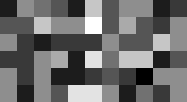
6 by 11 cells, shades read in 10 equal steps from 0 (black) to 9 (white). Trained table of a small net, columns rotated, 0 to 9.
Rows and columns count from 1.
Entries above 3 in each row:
5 6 4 6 4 7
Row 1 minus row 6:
-4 4 -1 0 -7 -1 -2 4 1 -1 -3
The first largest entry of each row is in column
6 6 10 6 1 5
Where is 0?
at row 5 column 9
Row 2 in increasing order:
2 3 3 3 3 5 5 5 6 7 9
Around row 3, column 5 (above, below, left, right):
5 1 2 2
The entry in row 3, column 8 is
3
